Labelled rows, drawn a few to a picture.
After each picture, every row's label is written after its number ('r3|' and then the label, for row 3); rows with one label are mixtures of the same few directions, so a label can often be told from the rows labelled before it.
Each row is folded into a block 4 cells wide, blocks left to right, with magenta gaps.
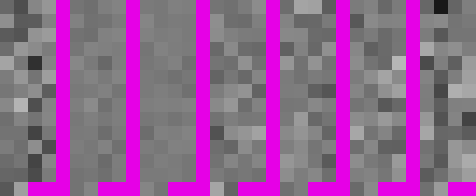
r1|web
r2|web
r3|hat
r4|hat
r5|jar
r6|hat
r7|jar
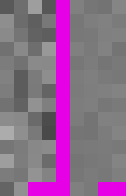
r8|jar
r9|jar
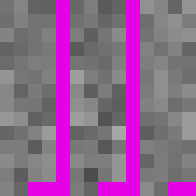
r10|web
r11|web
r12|jar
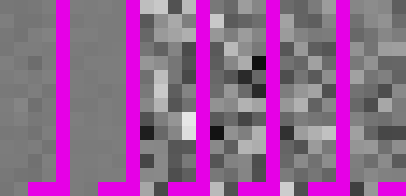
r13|web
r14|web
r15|jar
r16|hat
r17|hat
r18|hat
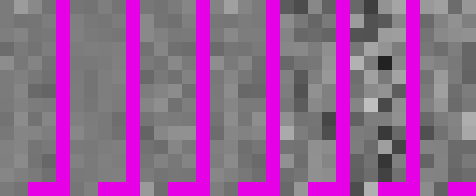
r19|jar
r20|jar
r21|hat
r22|jar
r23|jar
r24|web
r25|jar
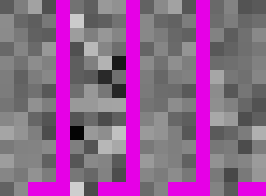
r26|jar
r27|hat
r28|jar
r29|web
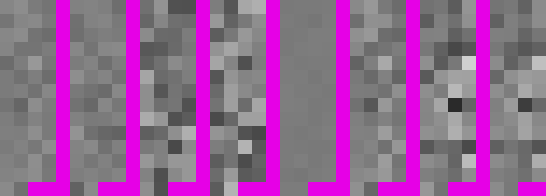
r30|web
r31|hat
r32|web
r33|web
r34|web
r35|web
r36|hat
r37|hat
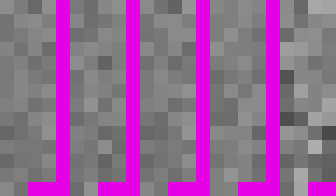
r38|jar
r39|web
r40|jar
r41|web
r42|web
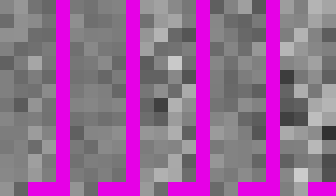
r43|web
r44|hat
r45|web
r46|jar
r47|web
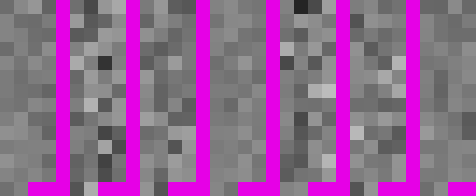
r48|jar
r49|web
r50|web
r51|web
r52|jar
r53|hat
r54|jar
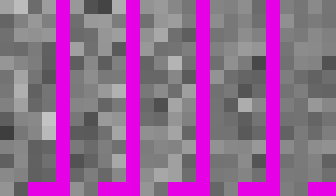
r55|jar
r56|jar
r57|web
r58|hat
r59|hat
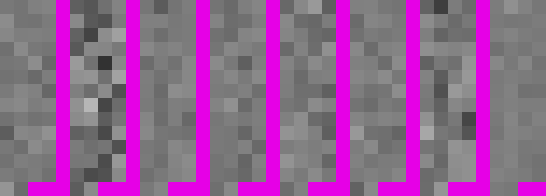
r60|hat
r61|web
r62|jar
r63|web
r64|jar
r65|hat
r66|jar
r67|jar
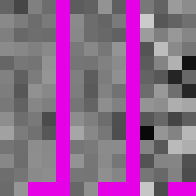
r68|jar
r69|jar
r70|hat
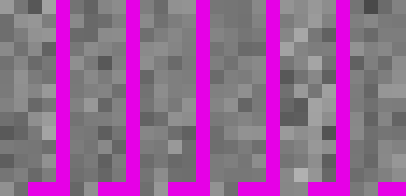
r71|jar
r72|web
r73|web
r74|hat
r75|web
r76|jar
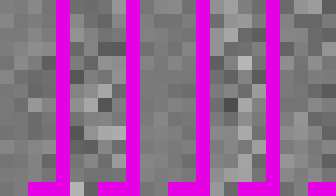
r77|hat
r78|hat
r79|jar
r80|web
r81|jar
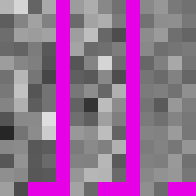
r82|jar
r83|web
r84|web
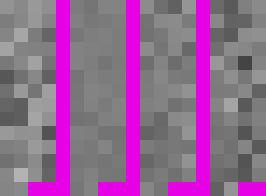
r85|web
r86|web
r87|jar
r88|web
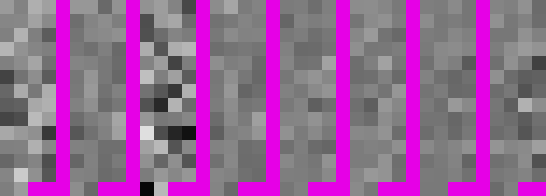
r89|web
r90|jar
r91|hat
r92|jar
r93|hat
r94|web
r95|hat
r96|hat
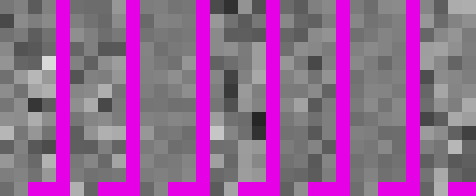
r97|hat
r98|hat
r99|hat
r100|jar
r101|web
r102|web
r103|web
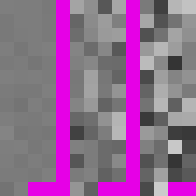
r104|hat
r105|jar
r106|web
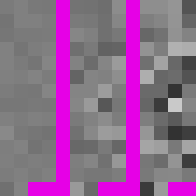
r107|hat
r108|hat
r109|hat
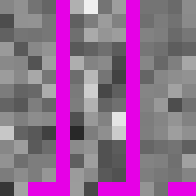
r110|hat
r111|jar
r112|hat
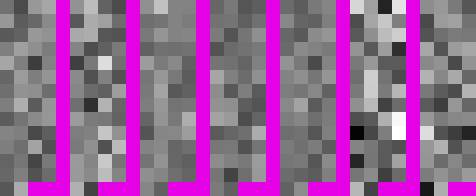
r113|web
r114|web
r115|jar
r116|web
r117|web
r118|jar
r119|hat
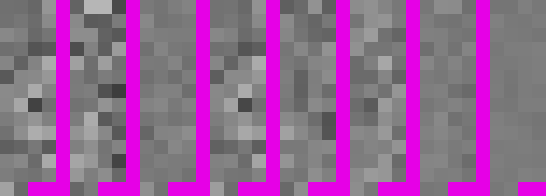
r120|hat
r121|jar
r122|hat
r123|hat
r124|jar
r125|web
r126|jar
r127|jar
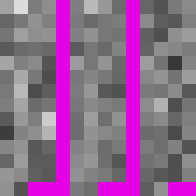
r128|jar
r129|jar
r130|web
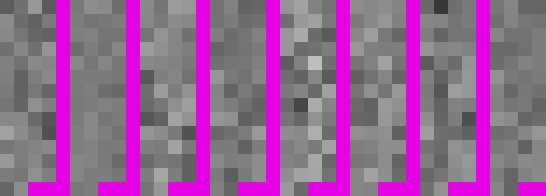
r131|jar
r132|jar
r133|web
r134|web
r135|web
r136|web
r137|jar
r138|web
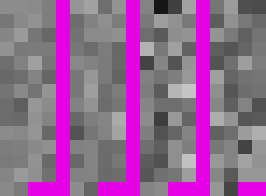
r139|web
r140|jar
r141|jar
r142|web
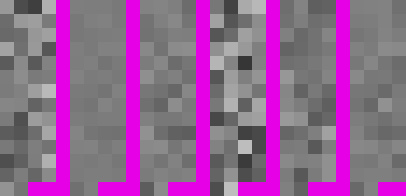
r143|jar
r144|hat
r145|hat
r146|web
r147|web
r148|hat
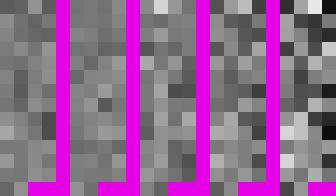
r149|jar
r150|hat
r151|jar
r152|jar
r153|jar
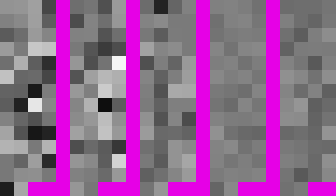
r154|hat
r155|hat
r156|jar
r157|hat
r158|web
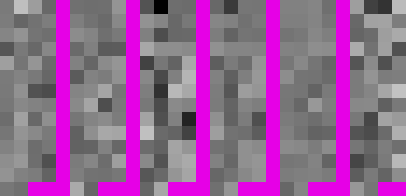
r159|jar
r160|hat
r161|jar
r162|jar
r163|hat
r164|jar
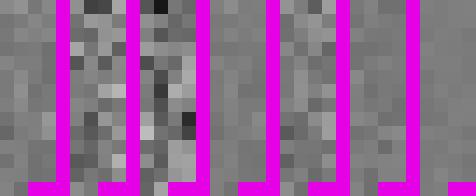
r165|jar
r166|jar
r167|jar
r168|jar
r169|jar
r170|web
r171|web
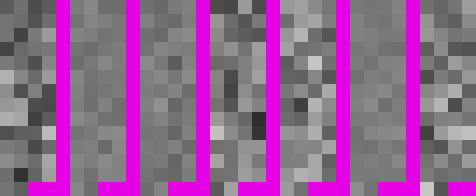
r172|web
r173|web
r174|web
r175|jar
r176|web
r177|hat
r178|hat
